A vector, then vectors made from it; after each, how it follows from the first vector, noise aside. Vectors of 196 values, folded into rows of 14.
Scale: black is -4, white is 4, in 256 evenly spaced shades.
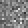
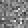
copied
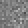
shrunk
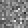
copied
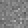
shrunk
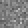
shrunk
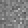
shrunk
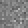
shrunk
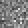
copied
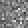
copied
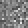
copied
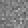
shrunk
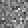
copied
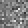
copied
